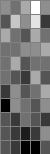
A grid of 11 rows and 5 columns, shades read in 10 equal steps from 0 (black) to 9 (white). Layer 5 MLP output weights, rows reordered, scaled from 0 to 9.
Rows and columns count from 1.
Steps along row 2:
up down up down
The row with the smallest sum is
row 11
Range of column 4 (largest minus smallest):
9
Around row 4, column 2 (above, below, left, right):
4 6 4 5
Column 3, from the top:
6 5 3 5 3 2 3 4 4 1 0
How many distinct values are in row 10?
4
